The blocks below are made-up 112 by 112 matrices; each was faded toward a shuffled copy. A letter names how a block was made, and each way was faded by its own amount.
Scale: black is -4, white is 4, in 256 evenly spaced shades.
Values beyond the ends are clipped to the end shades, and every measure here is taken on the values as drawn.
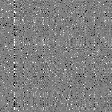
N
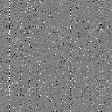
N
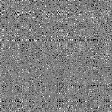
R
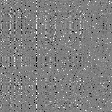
N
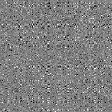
R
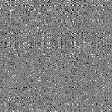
R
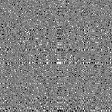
R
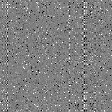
N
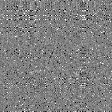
R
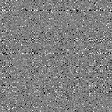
R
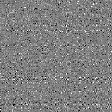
R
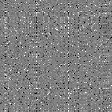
N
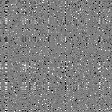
N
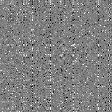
N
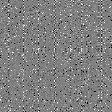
N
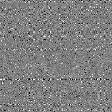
R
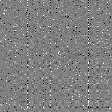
N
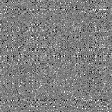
R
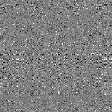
R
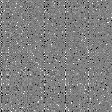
N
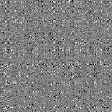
R
